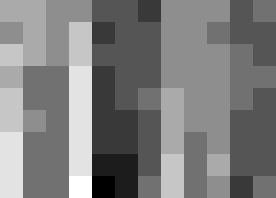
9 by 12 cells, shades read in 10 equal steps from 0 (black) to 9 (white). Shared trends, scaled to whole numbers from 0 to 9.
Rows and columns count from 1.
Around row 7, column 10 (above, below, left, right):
5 6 4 3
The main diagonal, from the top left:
6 6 5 8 2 2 3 7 4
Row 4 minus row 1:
0 -2 -1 3 -1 0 1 0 0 0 1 0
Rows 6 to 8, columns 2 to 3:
5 4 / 4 4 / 4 4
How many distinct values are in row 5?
7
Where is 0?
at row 9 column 5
